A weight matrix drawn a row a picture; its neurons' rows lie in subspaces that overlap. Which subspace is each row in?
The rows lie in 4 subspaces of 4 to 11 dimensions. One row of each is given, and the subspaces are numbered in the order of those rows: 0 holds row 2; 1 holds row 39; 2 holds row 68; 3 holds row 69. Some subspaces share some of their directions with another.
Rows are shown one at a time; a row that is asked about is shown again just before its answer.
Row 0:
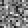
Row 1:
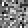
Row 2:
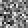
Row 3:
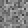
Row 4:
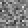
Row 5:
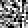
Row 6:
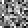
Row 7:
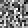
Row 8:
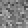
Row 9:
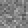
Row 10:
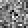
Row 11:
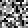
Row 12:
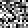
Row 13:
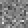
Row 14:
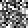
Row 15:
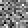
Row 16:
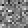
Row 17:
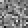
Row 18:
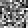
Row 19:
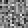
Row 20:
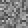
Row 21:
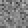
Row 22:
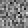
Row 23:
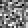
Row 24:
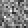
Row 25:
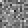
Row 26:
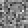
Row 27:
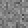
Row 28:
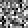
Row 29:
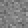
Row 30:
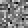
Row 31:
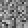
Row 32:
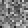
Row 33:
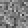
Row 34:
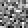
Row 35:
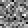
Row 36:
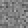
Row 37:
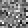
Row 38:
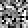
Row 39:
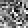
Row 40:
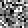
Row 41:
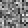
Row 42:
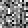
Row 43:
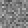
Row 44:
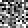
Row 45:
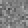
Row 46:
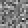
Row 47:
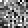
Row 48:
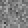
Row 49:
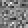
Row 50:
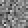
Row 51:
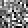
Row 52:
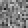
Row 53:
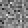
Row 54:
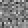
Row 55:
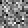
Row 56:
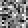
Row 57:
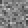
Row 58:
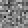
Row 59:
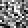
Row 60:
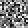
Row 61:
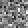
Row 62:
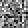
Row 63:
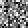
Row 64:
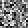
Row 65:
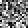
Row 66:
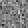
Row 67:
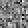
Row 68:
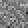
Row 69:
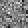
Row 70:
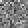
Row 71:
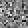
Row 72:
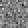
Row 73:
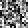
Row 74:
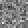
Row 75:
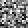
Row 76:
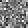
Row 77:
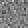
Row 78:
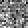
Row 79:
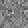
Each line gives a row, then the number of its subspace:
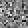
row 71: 0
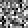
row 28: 2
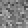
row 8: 0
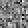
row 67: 3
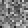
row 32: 1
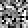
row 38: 2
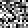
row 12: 0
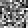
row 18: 0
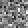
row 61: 2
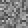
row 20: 0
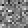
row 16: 1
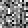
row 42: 1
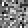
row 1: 2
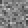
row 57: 0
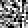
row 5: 2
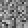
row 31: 0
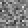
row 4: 0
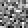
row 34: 2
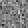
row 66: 0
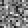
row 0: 1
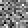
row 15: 2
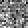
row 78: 0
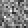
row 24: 1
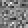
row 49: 2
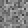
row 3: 1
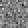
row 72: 2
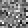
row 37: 2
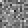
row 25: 2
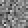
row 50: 0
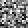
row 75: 0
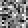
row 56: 0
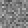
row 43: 1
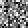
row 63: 0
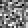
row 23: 2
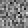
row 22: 2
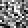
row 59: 1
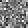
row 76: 3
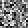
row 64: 0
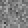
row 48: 0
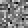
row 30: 0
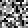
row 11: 1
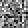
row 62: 2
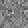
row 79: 1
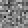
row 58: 1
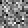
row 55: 0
